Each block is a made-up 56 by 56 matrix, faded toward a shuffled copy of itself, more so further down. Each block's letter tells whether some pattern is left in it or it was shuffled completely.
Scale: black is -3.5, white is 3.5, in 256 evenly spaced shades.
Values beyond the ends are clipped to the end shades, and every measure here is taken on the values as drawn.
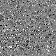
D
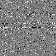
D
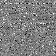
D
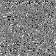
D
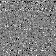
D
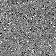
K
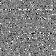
D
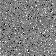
K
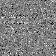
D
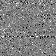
D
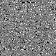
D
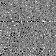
D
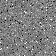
K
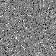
K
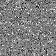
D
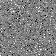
K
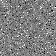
K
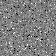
K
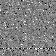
D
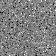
K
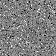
K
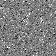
K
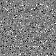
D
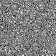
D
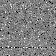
D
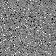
K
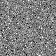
K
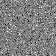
K
